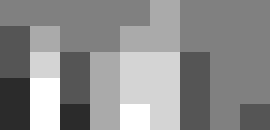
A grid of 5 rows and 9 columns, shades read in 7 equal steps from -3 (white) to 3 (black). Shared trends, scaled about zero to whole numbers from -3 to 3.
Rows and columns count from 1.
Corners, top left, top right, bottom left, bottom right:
0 0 2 1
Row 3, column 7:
1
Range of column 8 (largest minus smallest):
0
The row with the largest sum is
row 1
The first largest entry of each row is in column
1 1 1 1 1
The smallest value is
-3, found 3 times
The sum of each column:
6 -9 4 -3 -8 -8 3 0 1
